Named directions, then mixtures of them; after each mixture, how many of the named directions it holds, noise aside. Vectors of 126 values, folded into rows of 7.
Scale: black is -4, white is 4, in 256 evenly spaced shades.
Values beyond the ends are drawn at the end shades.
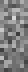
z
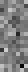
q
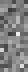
two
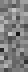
two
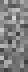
one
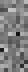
two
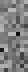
two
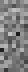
two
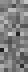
two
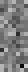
one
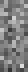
two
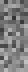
one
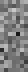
two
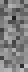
two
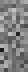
two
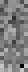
two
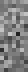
two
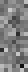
one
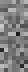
two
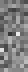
two
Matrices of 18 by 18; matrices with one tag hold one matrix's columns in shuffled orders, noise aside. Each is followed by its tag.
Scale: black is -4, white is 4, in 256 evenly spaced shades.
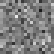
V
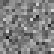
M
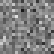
V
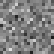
M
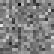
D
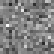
D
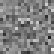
M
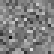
M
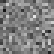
V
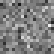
D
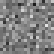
D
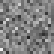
M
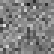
D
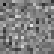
D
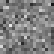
D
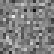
V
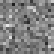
D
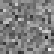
M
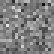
D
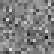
M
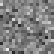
M
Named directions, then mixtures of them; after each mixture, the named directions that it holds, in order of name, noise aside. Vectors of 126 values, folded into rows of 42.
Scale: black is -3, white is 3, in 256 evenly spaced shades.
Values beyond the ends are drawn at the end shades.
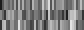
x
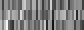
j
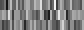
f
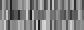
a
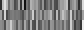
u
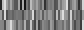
u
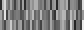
f, u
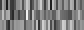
a, f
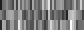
x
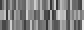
f, u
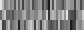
x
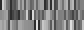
a, u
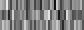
f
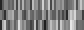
x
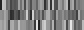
a, u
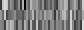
u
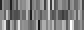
a, x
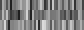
a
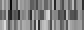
a, f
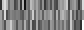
u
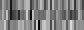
a
